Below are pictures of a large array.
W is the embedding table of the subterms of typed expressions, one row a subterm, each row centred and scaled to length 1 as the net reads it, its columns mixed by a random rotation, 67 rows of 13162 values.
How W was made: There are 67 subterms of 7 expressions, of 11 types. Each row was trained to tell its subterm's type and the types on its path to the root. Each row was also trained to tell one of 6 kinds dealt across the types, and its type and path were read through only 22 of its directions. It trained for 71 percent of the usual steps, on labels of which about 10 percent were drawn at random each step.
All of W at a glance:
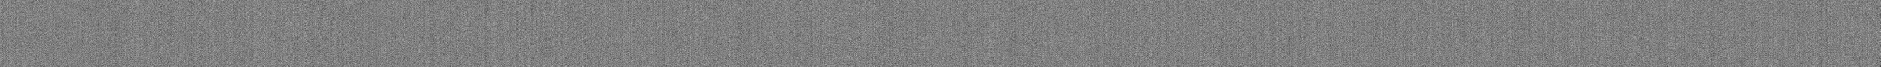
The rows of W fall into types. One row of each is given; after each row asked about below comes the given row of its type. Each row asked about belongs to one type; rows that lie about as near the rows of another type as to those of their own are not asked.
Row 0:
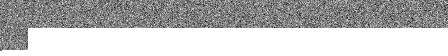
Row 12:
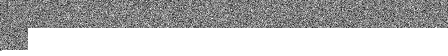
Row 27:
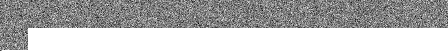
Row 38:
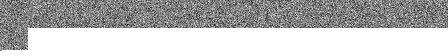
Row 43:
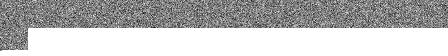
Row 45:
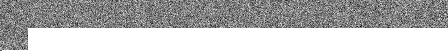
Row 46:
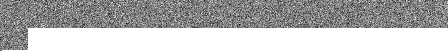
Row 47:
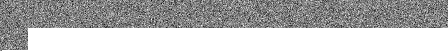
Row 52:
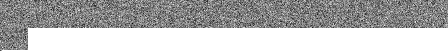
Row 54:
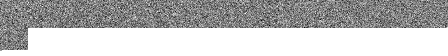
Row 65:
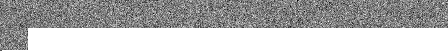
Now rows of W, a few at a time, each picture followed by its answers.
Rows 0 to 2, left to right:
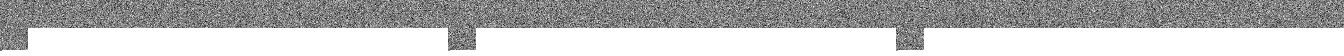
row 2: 65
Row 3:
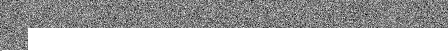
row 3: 38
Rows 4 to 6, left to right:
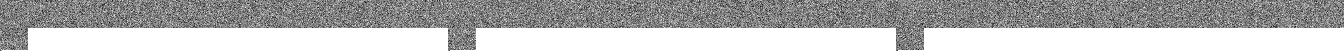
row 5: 43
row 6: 0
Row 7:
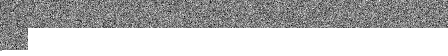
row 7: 47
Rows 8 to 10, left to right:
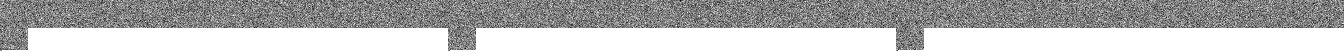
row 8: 43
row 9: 43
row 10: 46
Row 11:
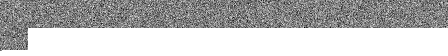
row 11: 12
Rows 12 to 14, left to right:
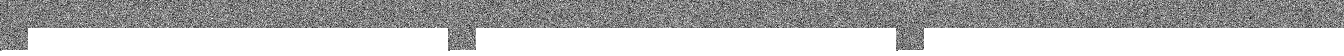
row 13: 65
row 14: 0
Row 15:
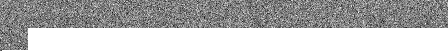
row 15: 65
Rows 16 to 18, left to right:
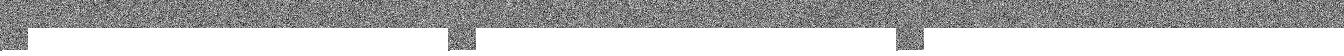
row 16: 52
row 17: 27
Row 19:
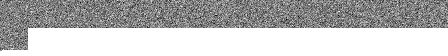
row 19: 52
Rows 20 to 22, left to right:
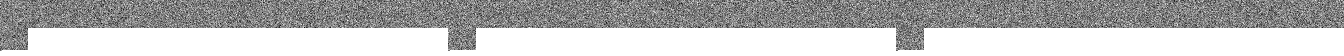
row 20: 12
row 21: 54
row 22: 45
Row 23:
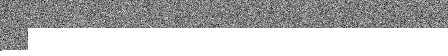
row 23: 45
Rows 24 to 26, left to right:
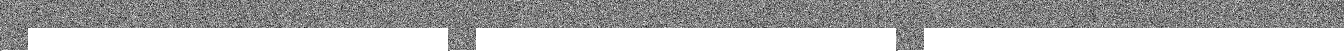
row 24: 12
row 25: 45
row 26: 38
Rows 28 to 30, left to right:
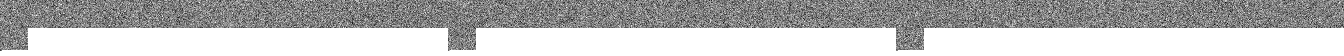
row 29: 12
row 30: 65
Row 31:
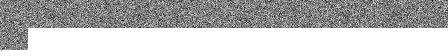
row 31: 46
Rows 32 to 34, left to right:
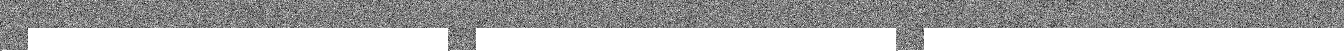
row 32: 52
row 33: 12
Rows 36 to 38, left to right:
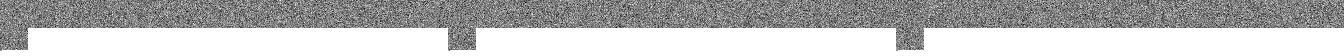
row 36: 54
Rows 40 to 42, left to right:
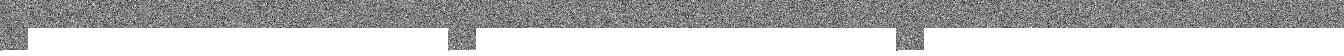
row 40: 47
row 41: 54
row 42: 45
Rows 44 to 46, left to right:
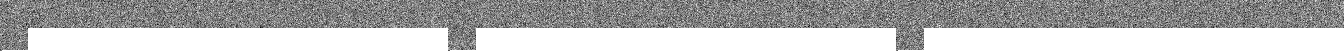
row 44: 0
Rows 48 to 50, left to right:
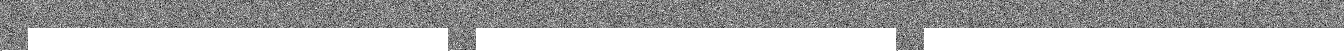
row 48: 38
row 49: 52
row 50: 46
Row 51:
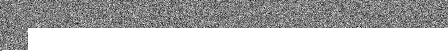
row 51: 45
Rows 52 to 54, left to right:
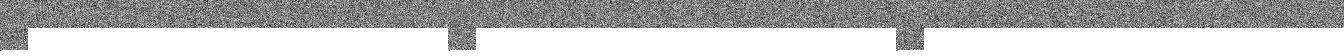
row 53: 47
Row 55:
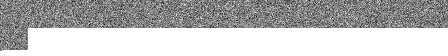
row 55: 47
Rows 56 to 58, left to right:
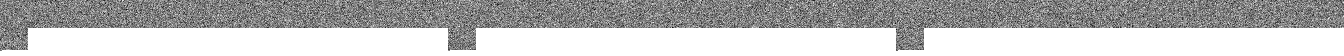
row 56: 12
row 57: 0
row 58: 0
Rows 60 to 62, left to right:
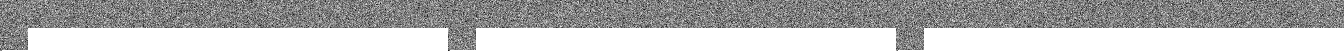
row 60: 43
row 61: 45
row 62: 43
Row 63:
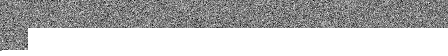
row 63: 27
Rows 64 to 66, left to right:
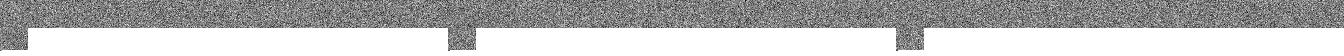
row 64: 52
